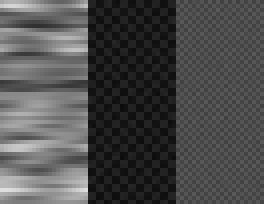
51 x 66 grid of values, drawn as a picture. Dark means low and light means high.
It is made of 1 by 3 panels. Panel 1,1: middling, streaked across, strong in contrast. Panel 1,2: very low, checkered, faint in contrast. Panel 1,3: low, checkered, faint in contrast.
